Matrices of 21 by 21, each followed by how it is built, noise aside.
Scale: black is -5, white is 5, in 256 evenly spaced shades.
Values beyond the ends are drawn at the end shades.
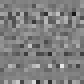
uneven rows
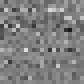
uneven rows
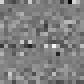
uneven rows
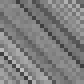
Toeplitz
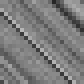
Toeplitz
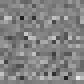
uneven rows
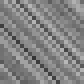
Toeplitz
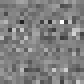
uneven rows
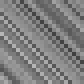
Toeplitz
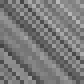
Toeplitz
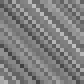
Toeplitz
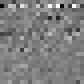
uneven rows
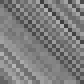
Toeplitz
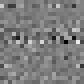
uneven rows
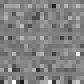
uneven rows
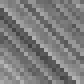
Toeplitz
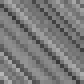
Toeplitz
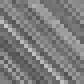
Toeplitz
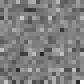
uneven rows
